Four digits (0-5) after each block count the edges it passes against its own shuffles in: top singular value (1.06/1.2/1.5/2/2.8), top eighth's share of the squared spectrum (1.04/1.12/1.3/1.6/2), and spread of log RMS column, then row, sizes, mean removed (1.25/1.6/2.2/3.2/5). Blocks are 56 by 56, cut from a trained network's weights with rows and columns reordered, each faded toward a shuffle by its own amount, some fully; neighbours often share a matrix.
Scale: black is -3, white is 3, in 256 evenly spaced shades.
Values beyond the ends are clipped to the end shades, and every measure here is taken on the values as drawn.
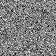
0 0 0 0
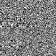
2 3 1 2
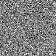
2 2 0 1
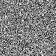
1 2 0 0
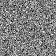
0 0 0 0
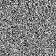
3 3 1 1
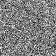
1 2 0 0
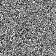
0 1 0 0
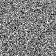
2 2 0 1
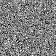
0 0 0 0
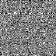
3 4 1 3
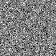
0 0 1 0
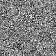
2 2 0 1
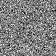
0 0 0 0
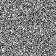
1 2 0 0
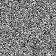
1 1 0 0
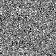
2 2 0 0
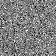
2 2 0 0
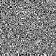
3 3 1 2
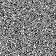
1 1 0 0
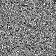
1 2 0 0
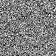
1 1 0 0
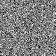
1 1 0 0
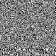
3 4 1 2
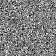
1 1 0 0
